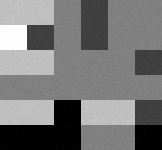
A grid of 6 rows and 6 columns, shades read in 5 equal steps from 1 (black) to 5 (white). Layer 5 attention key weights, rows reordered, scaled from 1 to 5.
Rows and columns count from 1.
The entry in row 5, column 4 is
4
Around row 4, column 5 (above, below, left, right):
3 4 3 3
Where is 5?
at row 2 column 1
